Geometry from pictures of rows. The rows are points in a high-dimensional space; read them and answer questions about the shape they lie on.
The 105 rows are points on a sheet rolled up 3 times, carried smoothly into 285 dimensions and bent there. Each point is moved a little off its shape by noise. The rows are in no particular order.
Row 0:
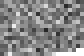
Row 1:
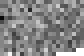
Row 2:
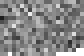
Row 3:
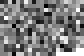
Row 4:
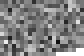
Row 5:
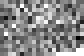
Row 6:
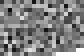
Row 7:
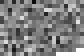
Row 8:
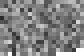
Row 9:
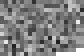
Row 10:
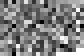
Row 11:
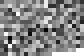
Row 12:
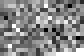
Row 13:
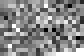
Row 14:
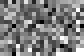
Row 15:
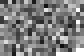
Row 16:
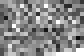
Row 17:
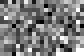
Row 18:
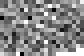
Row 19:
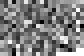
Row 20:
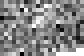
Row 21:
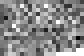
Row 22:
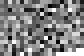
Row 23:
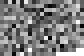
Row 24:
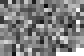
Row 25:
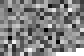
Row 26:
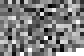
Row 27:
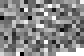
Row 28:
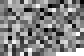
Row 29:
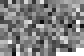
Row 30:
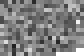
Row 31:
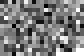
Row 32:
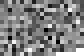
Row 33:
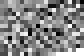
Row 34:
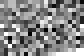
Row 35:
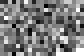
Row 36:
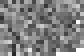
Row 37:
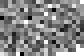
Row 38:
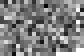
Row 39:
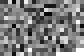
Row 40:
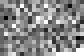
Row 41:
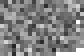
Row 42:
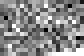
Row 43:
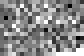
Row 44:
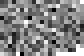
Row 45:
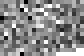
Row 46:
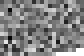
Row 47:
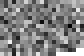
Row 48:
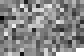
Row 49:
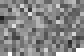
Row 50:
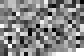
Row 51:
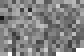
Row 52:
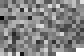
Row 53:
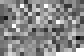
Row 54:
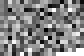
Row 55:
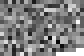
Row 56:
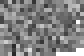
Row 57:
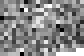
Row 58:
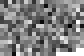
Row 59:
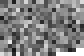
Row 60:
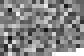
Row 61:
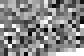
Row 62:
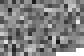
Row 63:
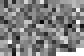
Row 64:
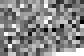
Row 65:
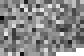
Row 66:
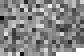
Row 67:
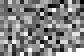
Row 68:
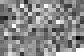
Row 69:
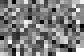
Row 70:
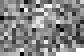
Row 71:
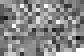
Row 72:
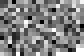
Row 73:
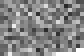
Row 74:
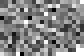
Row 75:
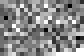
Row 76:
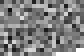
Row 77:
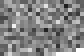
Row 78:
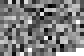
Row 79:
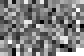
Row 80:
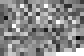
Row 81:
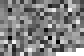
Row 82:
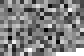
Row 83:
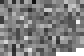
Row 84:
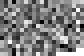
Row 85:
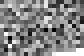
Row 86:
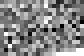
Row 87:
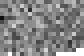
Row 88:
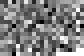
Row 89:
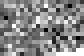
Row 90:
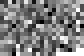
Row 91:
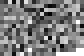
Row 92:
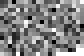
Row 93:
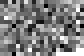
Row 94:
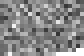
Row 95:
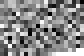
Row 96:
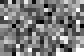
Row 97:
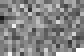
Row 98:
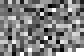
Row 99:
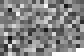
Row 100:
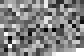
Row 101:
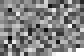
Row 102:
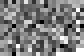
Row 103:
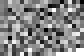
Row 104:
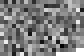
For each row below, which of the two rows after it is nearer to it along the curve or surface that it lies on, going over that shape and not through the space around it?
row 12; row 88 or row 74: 74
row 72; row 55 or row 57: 57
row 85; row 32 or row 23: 32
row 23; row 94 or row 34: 34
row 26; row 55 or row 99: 55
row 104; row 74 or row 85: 85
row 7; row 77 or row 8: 8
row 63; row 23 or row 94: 94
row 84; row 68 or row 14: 14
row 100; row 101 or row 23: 101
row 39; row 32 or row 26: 26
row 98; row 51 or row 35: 35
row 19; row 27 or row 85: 27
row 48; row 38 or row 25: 38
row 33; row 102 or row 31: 31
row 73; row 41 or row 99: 41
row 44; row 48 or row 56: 48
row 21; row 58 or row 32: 58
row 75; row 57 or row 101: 57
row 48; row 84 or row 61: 84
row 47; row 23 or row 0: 0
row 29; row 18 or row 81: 81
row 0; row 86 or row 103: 86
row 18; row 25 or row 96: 96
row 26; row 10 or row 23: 23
